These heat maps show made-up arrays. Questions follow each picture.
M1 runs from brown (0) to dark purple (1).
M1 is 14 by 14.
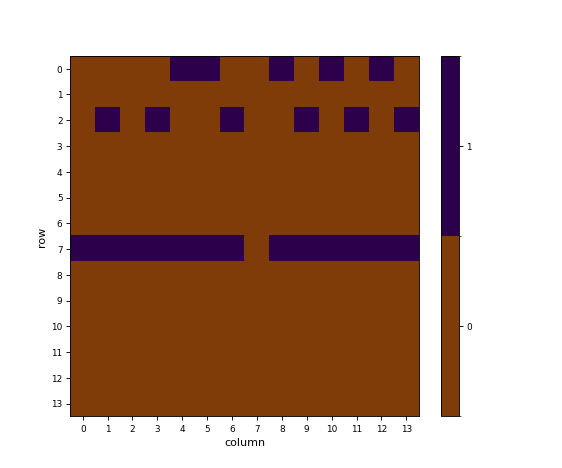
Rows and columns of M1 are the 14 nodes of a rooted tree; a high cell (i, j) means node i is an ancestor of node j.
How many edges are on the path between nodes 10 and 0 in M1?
1
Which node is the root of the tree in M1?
7
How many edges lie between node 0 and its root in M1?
1
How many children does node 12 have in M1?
0
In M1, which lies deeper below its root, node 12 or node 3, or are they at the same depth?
the same depth
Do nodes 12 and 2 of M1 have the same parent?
no
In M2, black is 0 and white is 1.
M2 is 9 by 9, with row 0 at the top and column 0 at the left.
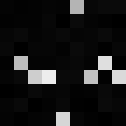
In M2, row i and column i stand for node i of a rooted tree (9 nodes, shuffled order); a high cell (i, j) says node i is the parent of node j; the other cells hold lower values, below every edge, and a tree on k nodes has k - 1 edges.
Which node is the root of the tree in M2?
0
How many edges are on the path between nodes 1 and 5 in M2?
3
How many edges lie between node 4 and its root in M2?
3
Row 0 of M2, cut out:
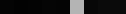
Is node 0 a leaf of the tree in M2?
no
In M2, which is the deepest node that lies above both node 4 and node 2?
5
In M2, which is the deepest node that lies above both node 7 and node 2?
5
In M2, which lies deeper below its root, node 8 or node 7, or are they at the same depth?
node 7
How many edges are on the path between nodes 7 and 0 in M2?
4
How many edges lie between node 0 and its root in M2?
0
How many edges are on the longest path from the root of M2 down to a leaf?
4
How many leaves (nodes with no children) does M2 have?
5
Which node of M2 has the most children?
5
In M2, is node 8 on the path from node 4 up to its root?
yes
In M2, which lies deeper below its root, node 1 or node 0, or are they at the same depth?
node 1
